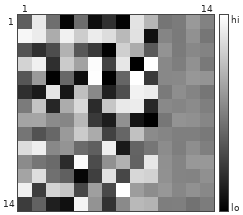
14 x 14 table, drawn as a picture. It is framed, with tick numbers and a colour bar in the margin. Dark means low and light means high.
There is no overall slope. The right part is calmer, past a seam about 70% of the way across. On average the colour sits 50% of the way up the scale. The bottom right is the smoothest part. The halves do not mirror each other.
